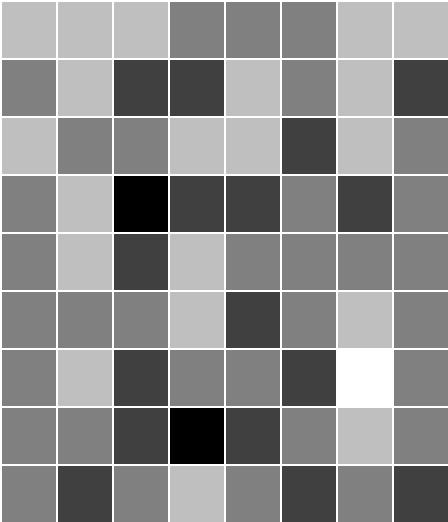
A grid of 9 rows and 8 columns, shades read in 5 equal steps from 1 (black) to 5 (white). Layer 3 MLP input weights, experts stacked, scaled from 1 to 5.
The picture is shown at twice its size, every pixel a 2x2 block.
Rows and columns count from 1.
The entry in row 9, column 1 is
3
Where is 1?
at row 4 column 3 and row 8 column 4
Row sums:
29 24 27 20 25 25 25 21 22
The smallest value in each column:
3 2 1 1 2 2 2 2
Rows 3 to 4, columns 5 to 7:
4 2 4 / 2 3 2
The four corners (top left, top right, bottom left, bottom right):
4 4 3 2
